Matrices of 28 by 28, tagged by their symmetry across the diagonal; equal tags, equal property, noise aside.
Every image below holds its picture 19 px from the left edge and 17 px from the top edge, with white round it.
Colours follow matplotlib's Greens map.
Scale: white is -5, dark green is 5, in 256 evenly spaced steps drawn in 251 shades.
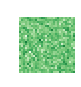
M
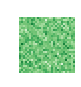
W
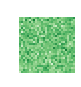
W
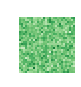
W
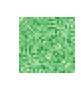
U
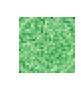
U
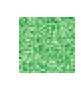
M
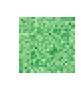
U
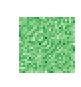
U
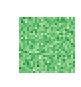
M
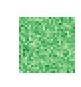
M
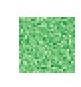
W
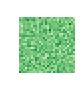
W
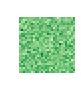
M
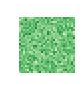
U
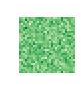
W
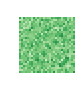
U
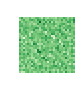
W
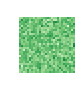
M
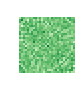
U
